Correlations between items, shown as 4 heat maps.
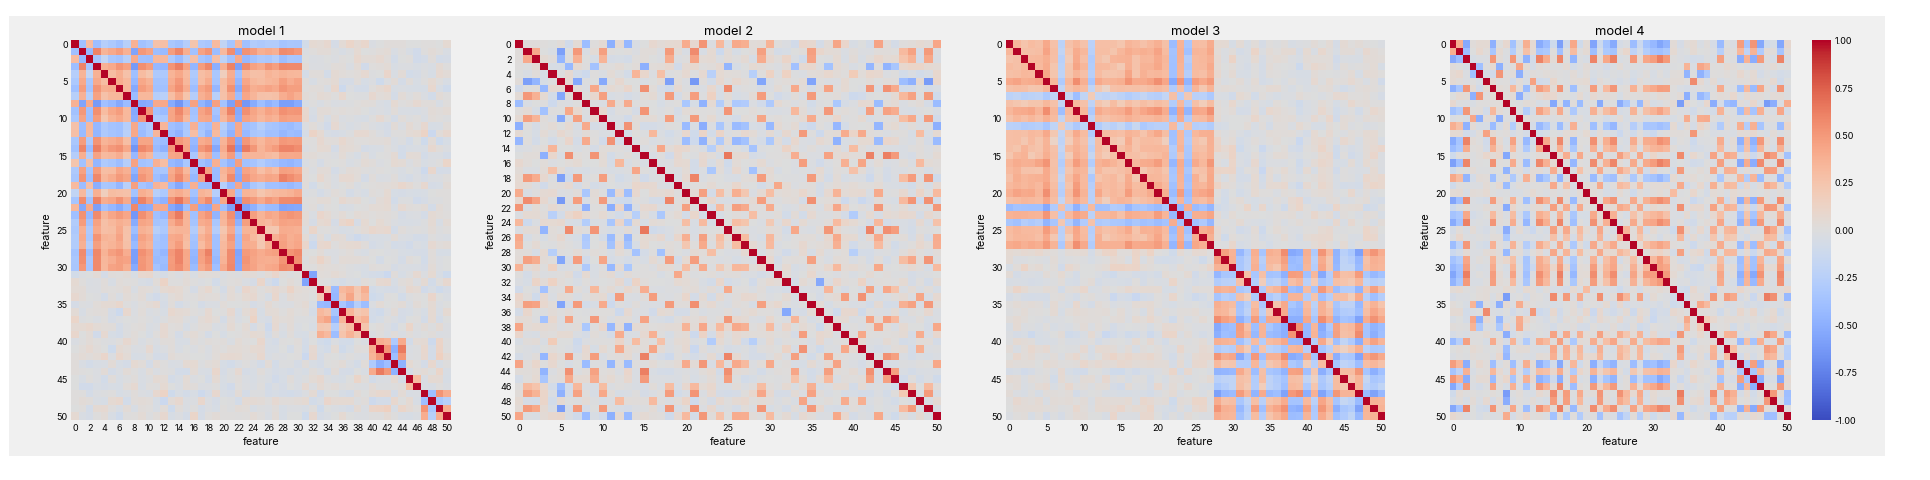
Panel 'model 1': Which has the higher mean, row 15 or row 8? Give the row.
15
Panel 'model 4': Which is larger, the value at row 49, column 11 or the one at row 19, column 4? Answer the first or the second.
the second
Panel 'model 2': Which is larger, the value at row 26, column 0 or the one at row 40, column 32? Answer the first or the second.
the first
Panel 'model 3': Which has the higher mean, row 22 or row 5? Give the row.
5
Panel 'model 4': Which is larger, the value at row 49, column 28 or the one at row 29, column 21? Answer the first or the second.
the second
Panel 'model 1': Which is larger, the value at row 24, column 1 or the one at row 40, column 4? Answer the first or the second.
the first
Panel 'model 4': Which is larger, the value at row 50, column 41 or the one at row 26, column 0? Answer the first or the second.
the second
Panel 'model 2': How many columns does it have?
51
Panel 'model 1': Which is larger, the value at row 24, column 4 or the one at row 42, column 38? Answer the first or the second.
the first
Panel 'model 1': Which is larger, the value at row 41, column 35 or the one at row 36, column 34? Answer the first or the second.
the second
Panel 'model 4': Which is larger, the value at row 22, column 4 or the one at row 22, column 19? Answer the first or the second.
the second
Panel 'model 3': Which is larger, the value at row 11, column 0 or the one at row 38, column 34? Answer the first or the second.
the second
